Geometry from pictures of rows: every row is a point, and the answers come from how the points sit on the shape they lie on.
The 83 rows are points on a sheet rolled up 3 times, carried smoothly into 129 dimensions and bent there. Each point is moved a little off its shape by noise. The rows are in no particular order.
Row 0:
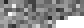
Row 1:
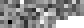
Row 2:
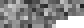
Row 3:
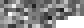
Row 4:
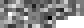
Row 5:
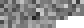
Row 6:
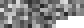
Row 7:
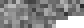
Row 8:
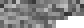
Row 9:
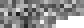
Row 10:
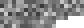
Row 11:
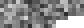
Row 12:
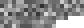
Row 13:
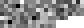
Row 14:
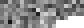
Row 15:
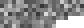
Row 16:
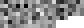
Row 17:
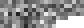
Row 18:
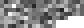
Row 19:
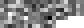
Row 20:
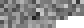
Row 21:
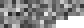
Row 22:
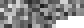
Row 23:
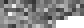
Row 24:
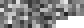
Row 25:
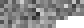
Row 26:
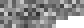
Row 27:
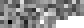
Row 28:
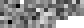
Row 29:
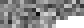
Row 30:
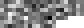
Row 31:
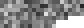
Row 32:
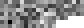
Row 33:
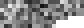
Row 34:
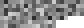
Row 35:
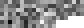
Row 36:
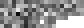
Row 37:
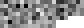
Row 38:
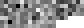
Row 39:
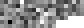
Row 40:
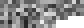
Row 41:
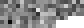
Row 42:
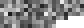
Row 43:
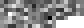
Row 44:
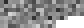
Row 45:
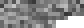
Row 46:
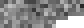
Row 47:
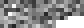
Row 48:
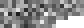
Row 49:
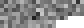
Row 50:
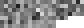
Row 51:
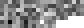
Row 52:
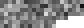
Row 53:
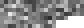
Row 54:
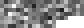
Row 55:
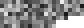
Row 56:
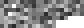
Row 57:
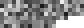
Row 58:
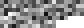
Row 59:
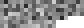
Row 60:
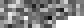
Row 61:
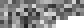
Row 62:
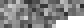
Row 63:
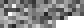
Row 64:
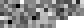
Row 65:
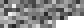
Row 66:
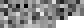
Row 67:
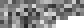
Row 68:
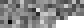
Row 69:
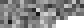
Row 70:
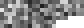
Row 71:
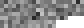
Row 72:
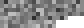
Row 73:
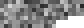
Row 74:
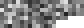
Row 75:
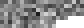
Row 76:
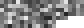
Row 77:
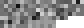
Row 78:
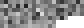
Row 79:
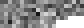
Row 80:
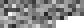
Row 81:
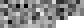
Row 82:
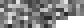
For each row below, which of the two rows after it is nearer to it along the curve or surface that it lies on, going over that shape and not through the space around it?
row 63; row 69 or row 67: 69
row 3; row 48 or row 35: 48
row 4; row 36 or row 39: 36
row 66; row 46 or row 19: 19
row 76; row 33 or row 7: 33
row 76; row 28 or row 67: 67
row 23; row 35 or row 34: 34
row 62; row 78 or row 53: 53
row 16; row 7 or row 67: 67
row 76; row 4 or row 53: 4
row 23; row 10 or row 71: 71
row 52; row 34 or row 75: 75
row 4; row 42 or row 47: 47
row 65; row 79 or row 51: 79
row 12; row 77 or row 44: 77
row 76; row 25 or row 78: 78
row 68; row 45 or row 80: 80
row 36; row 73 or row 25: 73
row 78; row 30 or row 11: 30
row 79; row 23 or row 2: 2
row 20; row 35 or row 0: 0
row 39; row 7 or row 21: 21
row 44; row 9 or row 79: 79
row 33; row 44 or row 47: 47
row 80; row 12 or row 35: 12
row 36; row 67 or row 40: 67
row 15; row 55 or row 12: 12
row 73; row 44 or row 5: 44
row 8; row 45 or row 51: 45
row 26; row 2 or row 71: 2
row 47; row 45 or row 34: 34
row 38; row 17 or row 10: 17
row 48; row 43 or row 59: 43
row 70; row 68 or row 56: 56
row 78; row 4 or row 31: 4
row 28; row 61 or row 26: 61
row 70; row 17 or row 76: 76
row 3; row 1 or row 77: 77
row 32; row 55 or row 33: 55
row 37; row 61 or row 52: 61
